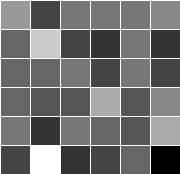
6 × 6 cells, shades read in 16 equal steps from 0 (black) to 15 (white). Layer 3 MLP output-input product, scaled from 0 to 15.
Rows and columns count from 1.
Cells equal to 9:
1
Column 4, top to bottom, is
7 3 4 10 6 4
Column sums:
38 45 33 34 37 33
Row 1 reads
9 4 7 7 7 8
